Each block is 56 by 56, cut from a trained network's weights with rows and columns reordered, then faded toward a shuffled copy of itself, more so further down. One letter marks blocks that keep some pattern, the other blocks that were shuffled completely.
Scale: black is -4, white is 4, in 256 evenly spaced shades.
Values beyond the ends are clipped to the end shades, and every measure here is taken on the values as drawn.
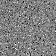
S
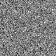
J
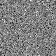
S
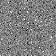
J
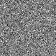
S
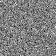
S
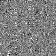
J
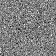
S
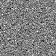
J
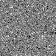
J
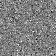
S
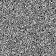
S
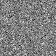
S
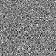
J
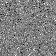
S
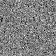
J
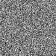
J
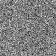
J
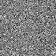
J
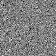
J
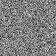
S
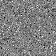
J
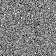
S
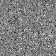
J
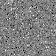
J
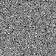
J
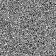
S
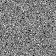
S
